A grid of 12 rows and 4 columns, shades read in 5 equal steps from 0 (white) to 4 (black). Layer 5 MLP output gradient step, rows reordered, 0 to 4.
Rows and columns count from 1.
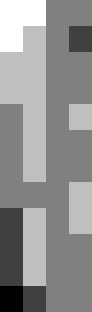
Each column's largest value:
4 3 2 3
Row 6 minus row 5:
0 0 0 1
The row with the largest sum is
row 12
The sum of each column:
23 14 24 22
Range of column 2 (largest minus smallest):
3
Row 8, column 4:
1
